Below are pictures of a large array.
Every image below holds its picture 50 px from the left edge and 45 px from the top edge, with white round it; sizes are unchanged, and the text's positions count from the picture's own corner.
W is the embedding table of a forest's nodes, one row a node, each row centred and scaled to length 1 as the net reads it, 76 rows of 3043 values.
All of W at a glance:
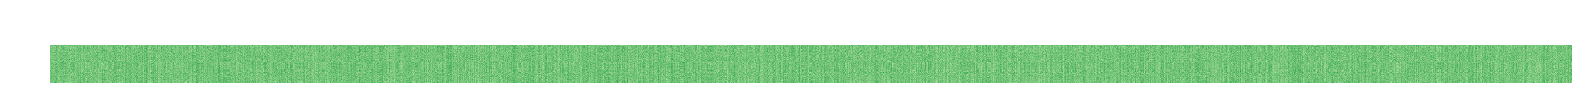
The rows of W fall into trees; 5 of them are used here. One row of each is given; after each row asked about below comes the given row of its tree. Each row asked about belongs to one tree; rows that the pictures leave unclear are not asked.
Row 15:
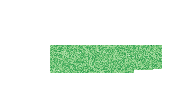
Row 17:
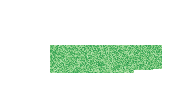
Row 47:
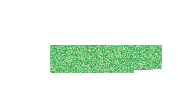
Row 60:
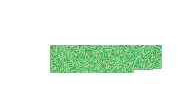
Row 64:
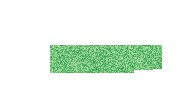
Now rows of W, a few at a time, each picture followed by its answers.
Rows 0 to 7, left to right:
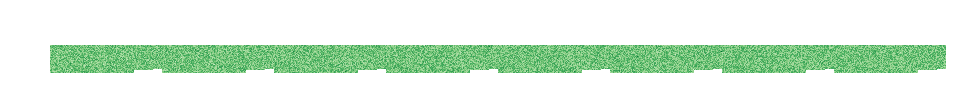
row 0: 15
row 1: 47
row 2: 64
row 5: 60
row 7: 60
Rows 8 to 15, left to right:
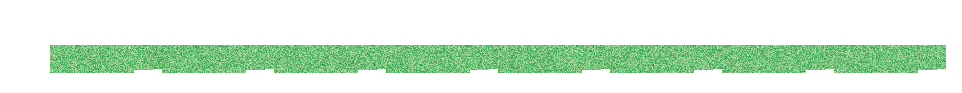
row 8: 64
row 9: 17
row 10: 17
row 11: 64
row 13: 64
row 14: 60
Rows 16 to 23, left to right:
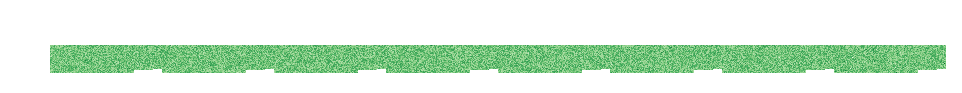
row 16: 47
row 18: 47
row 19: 64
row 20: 15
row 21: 60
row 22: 47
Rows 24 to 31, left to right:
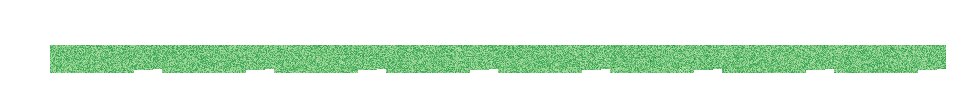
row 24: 60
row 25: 17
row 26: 47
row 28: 17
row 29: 17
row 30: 64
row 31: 64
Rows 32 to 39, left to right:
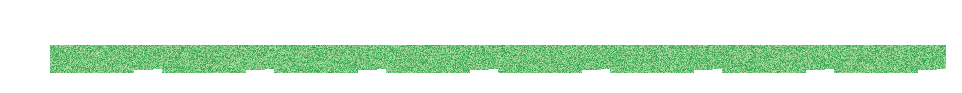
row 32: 60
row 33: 64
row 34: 15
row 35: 47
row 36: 47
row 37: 47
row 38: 15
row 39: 47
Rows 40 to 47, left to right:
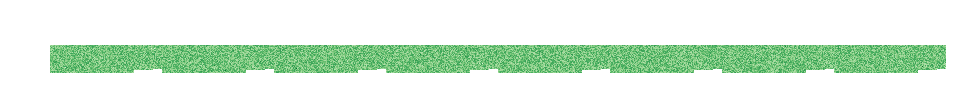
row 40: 47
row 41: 64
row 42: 47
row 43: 47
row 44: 47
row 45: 64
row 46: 15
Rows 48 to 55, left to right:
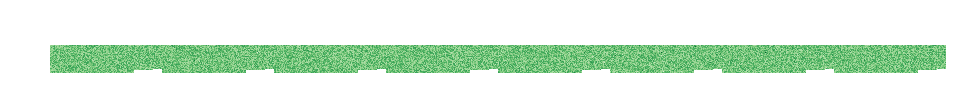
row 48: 47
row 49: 64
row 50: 64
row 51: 64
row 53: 15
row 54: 47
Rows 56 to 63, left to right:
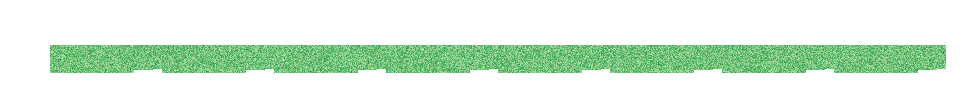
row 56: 60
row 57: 17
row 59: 64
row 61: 17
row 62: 15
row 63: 47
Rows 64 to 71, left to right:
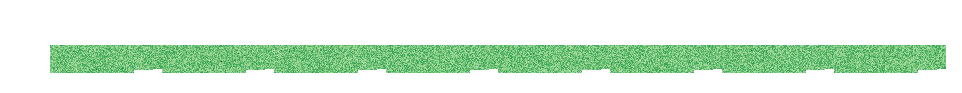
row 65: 17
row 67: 47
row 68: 17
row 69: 64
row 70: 47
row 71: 64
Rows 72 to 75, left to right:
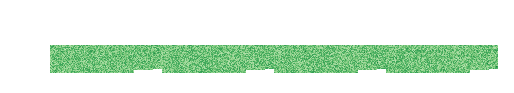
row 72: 60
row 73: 64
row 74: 64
